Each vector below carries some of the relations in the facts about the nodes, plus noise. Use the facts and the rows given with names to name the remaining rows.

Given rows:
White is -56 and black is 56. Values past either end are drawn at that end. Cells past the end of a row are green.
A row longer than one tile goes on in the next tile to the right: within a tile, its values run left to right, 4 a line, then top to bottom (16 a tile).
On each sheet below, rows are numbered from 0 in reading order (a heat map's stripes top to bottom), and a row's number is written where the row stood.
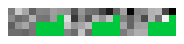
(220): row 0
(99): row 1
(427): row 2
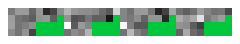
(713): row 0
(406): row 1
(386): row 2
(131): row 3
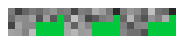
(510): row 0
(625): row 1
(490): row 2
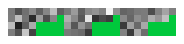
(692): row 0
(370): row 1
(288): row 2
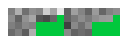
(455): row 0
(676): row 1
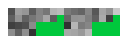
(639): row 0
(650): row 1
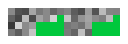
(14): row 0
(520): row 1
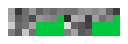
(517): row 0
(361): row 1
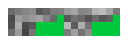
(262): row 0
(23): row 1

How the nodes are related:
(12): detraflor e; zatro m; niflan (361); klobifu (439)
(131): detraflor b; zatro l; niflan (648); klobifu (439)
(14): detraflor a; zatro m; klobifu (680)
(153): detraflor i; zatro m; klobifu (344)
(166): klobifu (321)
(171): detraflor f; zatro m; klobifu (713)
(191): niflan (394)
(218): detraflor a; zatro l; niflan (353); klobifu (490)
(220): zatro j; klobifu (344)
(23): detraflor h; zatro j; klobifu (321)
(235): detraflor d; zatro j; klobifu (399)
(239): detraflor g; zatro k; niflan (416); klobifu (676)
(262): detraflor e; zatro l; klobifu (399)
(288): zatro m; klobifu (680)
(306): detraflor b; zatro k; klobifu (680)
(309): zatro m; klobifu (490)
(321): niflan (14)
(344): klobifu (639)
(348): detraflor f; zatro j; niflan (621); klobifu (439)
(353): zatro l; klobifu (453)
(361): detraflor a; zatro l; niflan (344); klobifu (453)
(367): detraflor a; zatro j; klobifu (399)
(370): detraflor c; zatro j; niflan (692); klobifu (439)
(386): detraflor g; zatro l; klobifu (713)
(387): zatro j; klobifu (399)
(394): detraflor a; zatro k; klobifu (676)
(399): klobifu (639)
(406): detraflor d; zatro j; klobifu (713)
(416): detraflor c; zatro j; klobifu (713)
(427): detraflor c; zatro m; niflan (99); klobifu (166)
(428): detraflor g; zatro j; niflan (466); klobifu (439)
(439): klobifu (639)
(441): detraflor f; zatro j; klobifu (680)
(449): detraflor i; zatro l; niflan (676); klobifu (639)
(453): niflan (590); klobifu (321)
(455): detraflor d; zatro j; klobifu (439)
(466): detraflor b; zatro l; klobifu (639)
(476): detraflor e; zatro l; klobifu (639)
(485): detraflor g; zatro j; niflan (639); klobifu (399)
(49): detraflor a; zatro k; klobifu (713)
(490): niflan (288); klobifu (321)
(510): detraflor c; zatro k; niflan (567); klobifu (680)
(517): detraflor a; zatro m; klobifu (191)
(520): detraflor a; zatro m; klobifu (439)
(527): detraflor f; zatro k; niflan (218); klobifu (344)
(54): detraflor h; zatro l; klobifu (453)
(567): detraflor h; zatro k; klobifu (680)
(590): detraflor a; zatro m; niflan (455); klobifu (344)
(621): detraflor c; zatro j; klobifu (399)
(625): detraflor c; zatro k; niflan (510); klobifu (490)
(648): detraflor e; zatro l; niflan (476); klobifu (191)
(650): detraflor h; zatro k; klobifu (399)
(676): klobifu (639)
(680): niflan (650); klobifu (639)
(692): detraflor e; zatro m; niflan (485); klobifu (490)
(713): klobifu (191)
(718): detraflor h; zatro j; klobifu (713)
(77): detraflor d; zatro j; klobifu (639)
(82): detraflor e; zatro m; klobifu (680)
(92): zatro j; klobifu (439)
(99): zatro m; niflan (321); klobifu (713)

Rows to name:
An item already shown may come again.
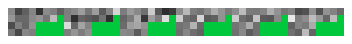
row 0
(153)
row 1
(416)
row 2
(321)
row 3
(348)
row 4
(348)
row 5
(12)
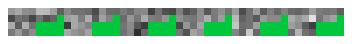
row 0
(23)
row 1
(527)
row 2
(449)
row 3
(82)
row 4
(517)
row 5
(131)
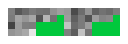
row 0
(306)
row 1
(517)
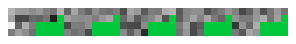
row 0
(718)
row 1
(439)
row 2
(639)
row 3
(476)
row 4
(82)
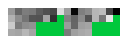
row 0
(49)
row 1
(427)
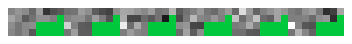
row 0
(191)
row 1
(648)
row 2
(718)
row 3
(466)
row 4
(92)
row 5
(386)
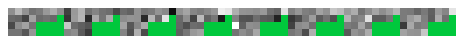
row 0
(441)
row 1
(353)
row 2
(309)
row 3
(485)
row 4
(406)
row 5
(621)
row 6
(428)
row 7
(394)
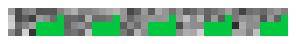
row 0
(171)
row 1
(367)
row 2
(590)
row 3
(239)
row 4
(510)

